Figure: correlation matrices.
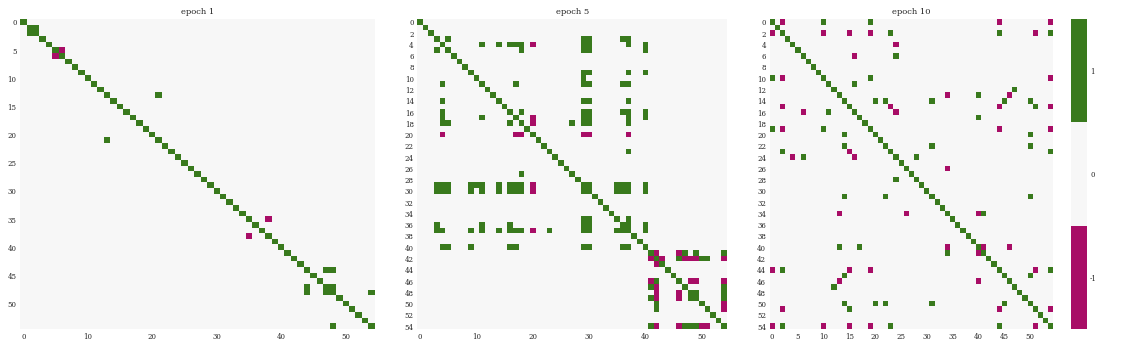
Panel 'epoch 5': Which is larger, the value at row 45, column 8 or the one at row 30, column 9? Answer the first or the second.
the second
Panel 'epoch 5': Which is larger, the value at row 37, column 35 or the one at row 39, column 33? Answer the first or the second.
the first
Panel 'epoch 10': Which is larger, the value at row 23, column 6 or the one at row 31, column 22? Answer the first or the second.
the second
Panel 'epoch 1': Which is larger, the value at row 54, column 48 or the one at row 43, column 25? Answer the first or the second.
the first
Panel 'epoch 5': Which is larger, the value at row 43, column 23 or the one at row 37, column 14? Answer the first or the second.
the second
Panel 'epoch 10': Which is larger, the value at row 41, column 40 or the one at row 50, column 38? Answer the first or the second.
the second
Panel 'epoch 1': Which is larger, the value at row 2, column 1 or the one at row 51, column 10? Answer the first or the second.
the first
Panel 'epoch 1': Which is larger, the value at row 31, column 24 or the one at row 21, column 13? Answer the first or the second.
the second
